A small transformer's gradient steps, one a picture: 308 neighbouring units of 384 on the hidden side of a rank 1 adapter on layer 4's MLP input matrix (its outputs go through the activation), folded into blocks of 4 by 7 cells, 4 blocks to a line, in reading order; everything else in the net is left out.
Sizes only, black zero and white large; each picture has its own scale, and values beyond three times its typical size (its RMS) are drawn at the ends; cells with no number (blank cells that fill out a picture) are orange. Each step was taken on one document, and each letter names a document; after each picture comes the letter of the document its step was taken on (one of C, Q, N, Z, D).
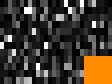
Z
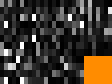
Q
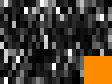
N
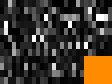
N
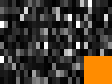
N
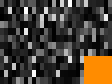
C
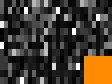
N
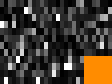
Z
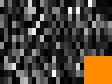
Z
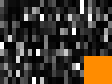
Q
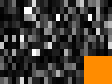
Z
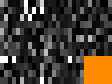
C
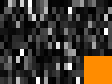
Z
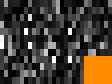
C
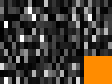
Z
